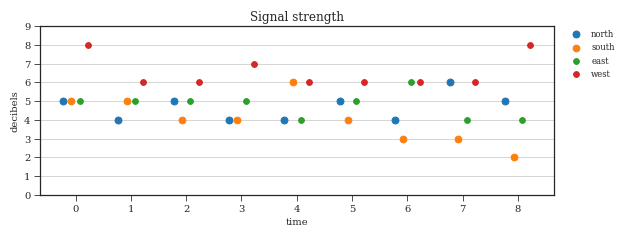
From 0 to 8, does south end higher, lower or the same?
lower
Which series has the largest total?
west
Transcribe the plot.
Title: Signal strength
x-axis: time, ticks 0 1 2 3 4 5 6 7 8
y-axis: decibels, ticks 0 1 2 3 4 5 6 7 8 9
Legend: north, south, east, west
Values:
north: 5 4 5 4 4 5 4 6 5
south: 5 5 4 4 6 4 3 3 2
east: 5 5 5 5 4 5 6 4 4
west: 8 6 6 7 6 6 6 6 8
